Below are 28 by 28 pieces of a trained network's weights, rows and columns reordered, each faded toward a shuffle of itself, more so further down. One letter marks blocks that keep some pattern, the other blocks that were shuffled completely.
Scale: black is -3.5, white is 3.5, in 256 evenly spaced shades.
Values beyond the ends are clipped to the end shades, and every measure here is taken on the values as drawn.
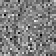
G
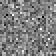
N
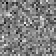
N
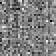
G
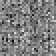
G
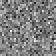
N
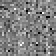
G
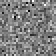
N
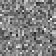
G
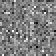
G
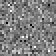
N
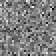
N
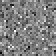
N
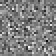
N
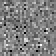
G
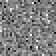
N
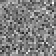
N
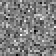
N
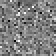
G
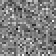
N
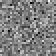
N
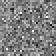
N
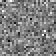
G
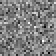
N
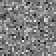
G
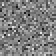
N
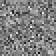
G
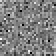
N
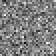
N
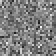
N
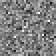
N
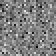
N
